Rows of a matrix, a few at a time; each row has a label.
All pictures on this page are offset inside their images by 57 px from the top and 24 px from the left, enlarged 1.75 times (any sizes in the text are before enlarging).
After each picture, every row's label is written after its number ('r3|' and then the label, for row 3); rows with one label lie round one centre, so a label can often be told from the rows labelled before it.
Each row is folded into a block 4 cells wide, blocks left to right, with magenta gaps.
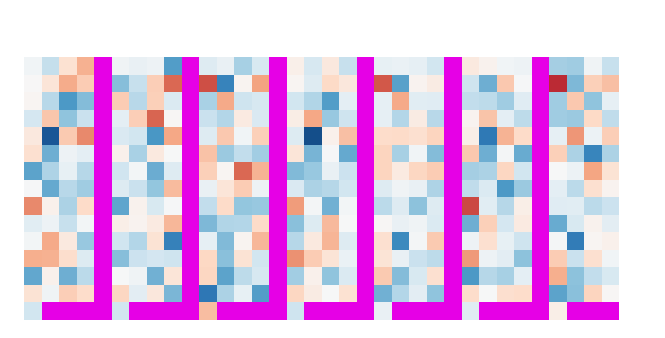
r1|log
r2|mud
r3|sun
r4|log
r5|sun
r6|log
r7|sun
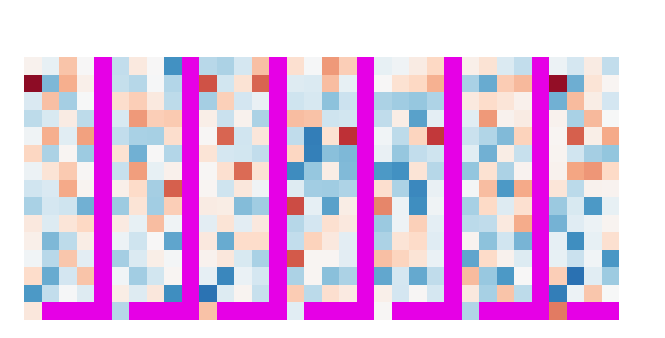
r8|sun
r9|mud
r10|sun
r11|log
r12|log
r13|mud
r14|sun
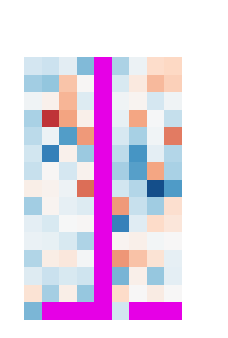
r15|mud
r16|log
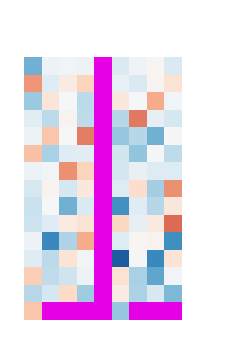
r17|sun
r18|mud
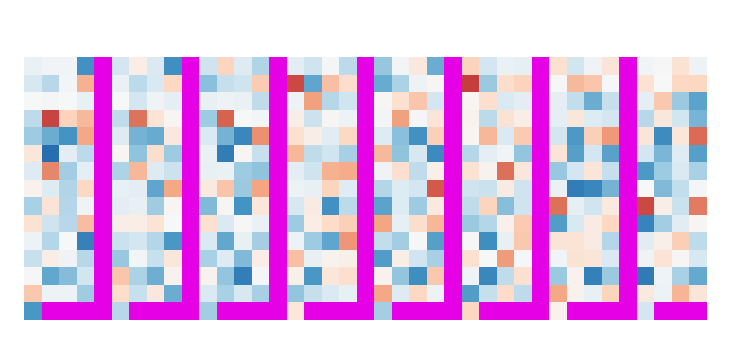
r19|mud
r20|mud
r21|mud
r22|sun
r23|mud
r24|sun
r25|log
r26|log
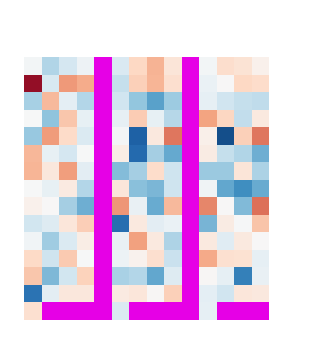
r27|sun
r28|log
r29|log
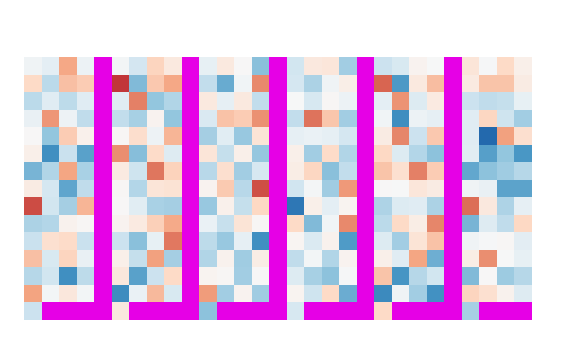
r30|log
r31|sun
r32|mud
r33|mud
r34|sun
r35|log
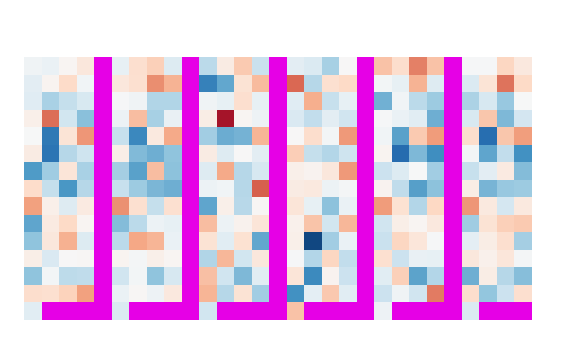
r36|log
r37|log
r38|mud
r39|sun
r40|log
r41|log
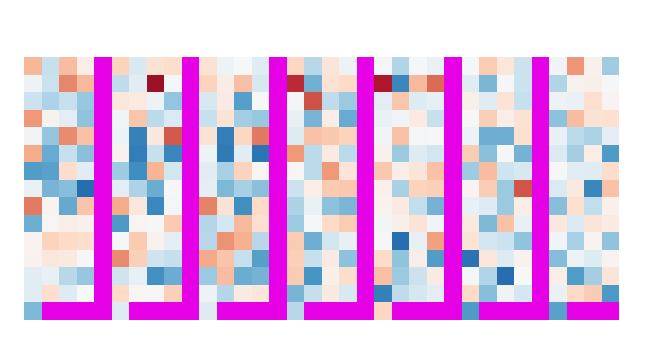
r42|log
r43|log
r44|log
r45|sun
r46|sun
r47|mud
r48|mud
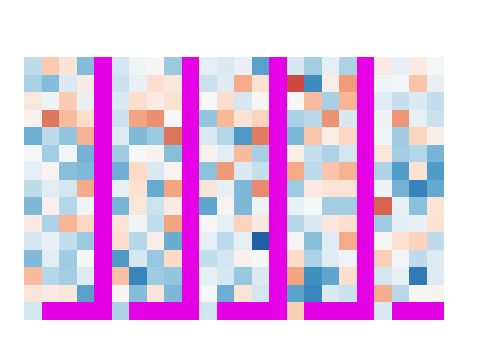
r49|mud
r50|mud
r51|mud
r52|sun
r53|log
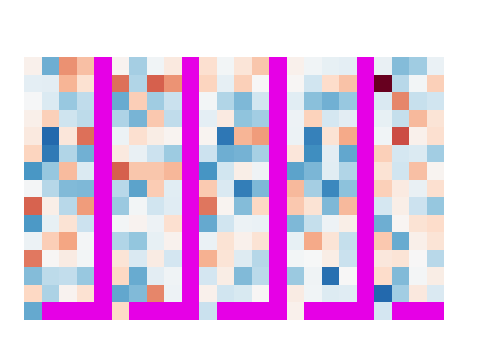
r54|log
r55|sun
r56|log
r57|log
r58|sun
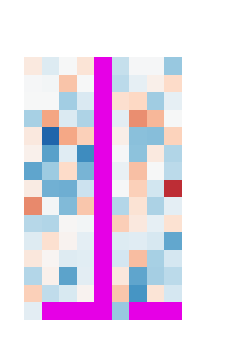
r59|log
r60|mud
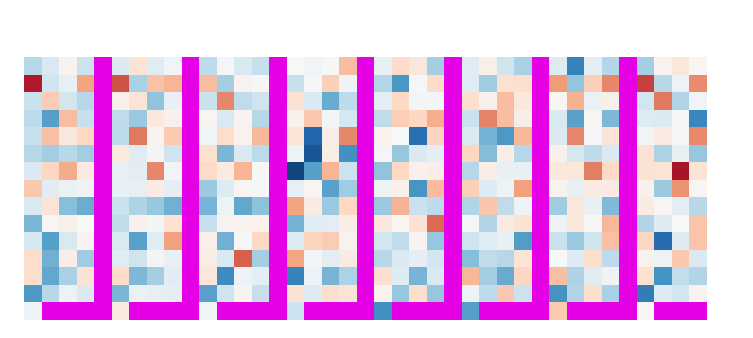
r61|sun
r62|sun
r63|sun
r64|log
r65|mud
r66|mud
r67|sun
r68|sun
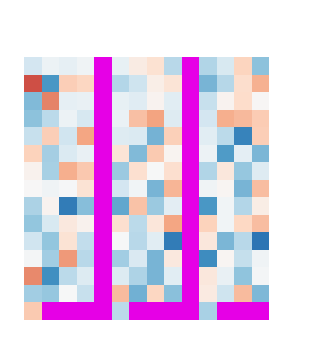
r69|sun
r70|mud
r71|mud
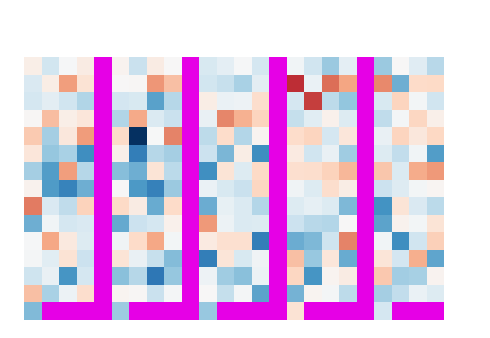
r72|log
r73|log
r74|mud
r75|sun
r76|sun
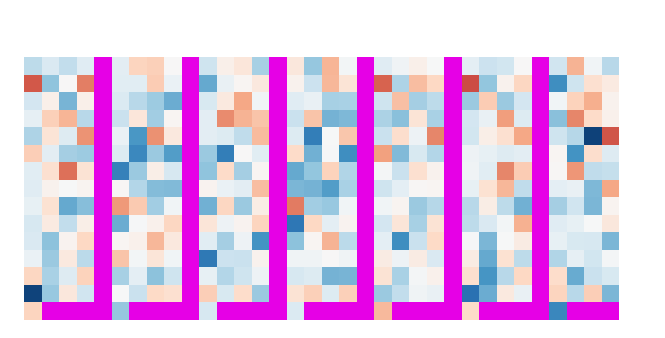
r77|sun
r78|log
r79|mud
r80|log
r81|sun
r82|sun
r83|mud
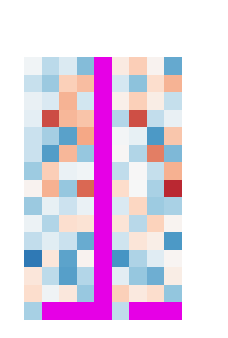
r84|mud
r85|mud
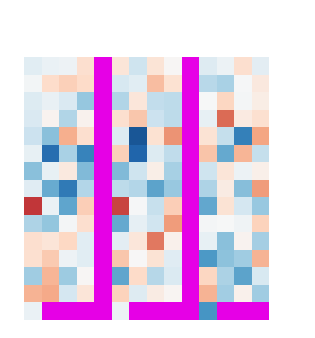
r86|log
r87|log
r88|mud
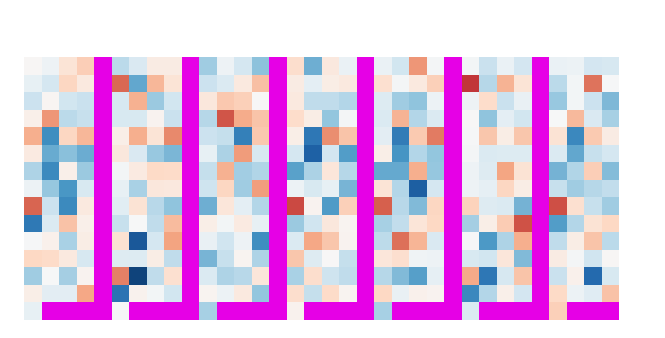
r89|log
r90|sun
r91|mud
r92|log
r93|log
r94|sun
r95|log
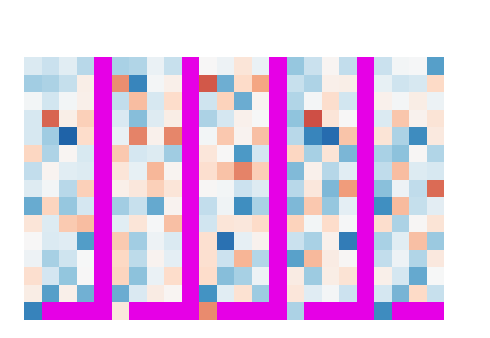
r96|mud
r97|sun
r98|sun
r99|mud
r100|mud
